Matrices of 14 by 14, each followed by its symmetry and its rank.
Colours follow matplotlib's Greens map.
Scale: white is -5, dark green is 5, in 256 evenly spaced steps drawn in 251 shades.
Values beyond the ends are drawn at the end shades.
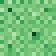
symmetric, rank three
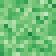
neither, full rank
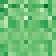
neither, rank three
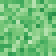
neither, full rank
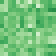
neither, rank three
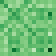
symmetric, rank three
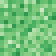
symmetric, full rank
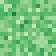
symmetric, full rank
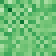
symmetric, rank three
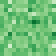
neither, rank three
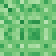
symmetric, rank two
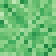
symmetric, full rank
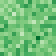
symmetric, full rank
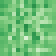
neither, rank three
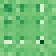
symmetric, rank two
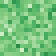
neither, full rank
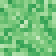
symmetric, full rank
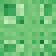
symmetric, rank two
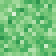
symmetric, full rank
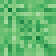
symmetric, rank three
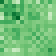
symmetric, rank three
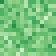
neither, full rank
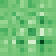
symmetric, rank two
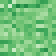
neither, rank three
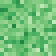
neither, full rank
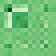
symmetric, rank two
